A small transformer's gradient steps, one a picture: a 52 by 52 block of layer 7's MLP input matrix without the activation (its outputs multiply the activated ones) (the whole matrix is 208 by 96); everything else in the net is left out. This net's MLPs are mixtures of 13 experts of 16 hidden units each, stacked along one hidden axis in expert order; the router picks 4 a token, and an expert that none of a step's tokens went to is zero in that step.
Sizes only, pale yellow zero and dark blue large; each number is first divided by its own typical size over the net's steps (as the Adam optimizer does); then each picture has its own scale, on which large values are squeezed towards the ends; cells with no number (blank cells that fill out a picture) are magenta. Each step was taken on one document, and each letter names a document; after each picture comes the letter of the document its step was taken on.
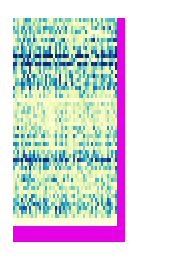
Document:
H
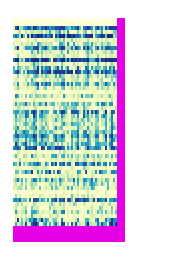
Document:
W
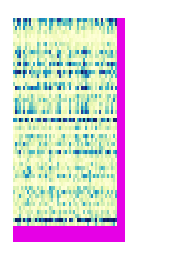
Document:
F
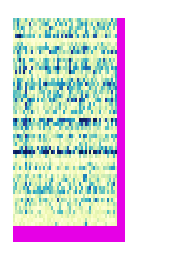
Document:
F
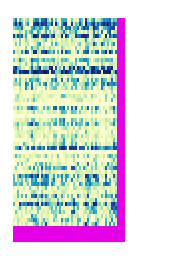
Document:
W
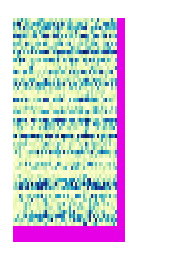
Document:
F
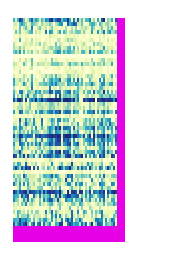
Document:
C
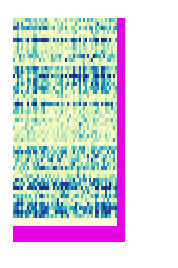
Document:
H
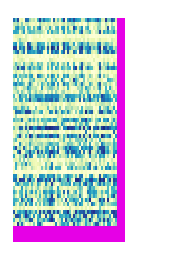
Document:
C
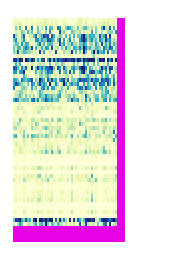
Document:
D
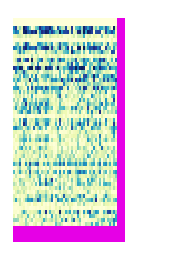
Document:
D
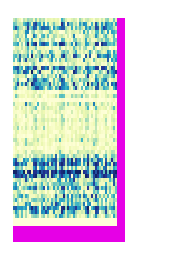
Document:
W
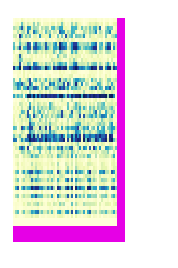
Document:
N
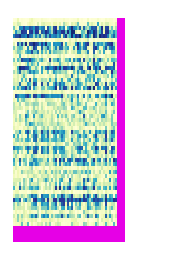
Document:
W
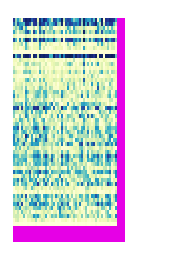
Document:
H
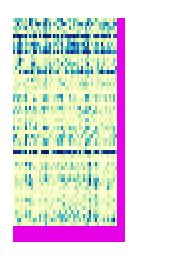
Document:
F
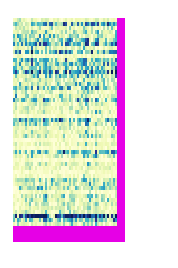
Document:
F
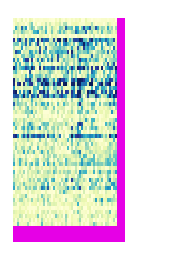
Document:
D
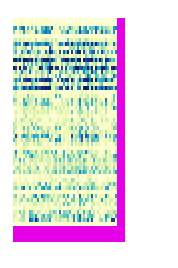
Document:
D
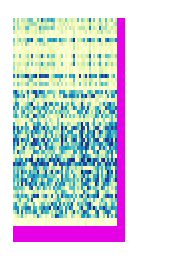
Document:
H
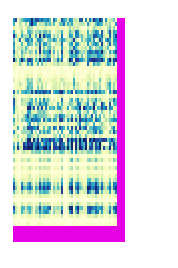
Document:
N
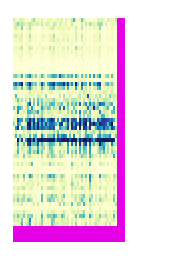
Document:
N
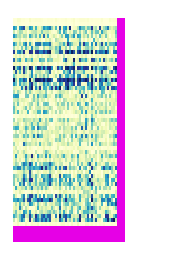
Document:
D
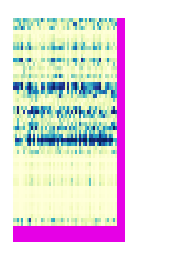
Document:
N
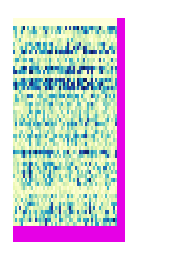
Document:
D
